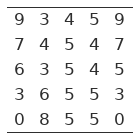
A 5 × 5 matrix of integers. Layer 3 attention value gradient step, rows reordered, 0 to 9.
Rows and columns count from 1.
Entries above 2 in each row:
5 5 5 5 3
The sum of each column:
25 24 24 23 24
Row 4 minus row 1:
-6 3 1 0 -6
